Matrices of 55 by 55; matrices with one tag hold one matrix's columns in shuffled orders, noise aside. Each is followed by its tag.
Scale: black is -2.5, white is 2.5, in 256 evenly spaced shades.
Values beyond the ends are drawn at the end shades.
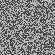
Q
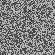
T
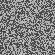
Q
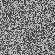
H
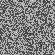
Q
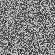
T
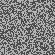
Q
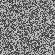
Q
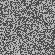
H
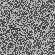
Q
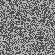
H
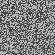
H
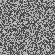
Q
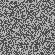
Q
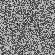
H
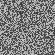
H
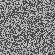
T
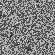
Q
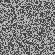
Q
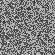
T
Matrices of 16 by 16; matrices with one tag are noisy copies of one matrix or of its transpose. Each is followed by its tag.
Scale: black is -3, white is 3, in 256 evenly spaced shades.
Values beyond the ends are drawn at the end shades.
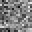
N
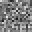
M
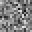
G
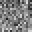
N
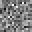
M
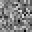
G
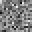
M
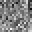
N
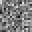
M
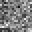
N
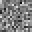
M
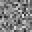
G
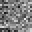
N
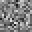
G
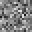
G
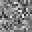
G
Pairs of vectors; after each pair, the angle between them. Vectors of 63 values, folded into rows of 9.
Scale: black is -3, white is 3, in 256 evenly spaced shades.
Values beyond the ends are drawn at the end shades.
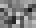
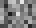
orthogonal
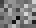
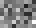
nearly opposite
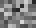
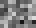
partly opposed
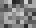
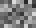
nearly opposite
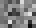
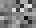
orthogonal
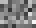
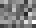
nearly parallel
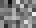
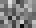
partly opposed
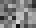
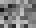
orthogonal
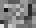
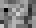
nearly parallel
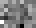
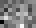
nearly opposite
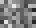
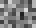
partly aligned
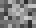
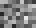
partly aligned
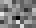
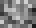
partly opposed
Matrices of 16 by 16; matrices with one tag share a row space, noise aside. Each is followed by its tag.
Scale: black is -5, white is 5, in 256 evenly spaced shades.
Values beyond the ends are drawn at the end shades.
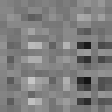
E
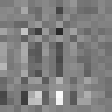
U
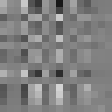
U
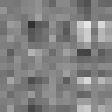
E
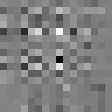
U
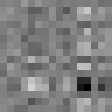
E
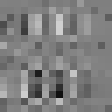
U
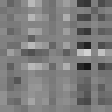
E
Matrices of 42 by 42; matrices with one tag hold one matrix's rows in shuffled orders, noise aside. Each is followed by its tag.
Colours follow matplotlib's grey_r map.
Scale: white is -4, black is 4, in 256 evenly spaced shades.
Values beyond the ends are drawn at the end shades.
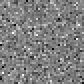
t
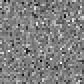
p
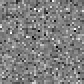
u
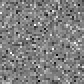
u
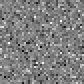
p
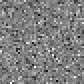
u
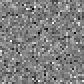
u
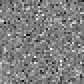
p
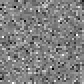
t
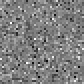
u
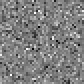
u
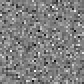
u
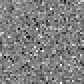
p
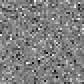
u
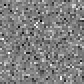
p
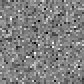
u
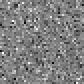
t
